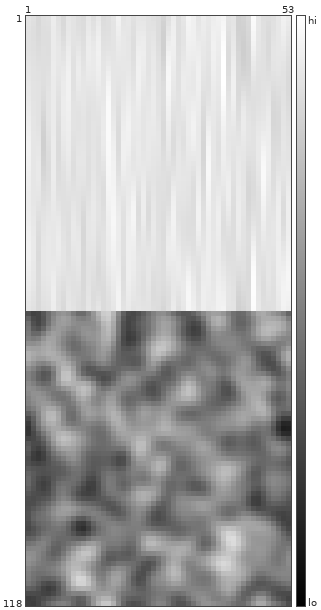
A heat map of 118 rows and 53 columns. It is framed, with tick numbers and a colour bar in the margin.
The table splits into 2 rows of 1 panel. Panel 1,1: very high, streaked downward, faint in contrast. Panel 2,1: middling, blotchy, strong in contrast.
